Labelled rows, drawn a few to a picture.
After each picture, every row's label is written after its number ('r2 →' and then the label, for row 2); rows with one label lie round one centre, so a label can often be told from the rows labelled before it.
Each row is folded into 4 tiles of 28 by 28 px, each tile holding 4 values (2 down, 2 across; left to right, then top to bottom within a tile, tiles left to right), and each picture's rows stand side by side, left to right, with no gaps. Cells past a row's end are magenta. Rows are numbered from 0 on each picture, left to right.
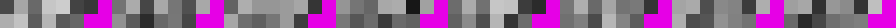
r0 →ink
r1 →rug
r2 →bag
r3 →rug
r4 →ink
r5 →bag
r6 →rug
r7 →rug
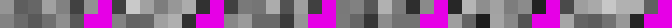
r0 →rug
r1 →bag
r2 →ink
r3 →rug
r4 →bag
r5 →bag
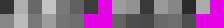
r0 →ink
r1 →rug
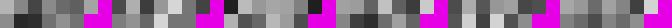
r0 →rug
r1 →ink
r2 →bag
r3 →rug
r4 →ink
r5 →rug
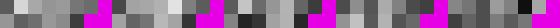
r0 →bag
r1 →bag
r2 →bag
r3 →ink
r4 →rug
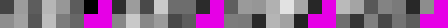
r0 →ink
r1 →ink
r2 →bag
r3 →rug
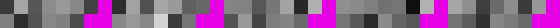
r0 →bag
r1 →ink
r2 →rug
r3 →rug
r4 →rug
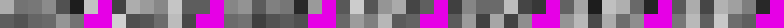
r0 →rug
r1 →bag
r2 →rug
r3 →ink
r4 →ink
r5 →ink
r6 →ink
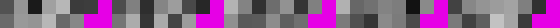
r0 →ink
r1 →ink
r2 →rug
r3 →rug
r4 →bag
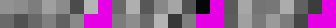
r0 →rug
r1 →ink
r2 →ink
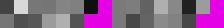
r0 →bag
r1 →rug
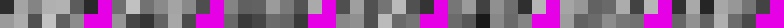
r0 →ink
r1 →bag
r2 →rug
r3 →ink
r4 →rug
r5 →rug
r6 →ink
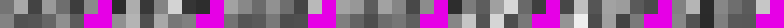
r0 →rug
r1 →ink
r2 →rug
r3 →rug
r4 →ink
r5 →ink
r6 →rug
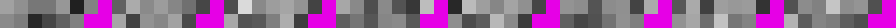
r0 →rug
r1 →bag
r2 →bag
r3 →rug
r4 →bag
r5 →rug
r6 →ink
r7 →bag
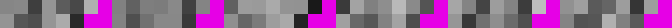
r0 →rug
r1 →rug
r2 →bag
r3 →bag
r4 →rug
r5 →rug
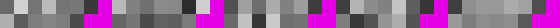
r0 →bag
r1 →rug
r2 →ink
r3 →bag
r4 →bag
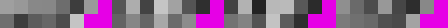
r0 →rug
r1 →ink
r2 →ink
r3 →rug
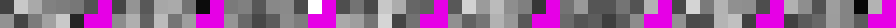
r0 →bag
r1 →ink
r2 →rug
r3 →ink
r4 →bag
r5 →rug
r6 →bag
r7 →rug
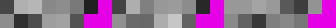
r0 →bag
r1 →bag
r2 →rug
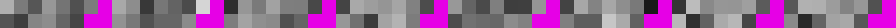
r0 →rug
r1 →rug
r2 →ink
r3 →bag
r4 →rug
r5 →bag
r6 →bag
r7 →bag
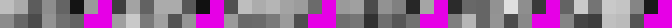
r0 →rug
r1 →ink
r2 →bag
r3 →rug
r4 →ink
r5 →bag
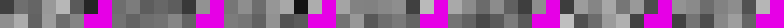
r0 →ink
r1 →rug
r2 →rug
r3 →rug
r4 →rug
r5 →bag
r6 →rug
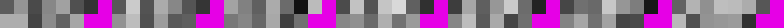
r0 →ink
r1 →ink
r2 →rug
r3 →ink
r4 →ink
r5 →ink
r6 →bag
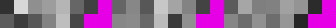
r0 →bag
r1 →ink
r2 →bag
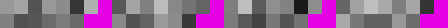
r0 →rug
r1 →bag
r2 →rug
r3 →bag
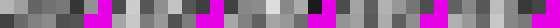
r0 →rug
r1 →ink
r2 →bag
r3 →ink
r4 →ink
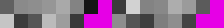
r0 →bag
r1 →bag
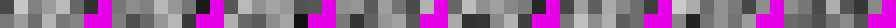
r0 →ink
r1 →bag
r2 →bag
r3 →rug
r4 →bag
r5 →ink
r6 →rug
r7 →rug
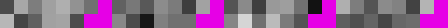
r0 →bag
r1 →rug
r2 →ink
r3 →rug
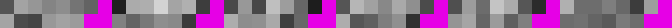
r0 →bag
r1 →bag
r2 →ink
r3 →bag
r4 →ink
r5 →rug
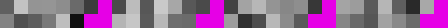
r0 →bag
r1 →ink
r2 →bag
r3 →rug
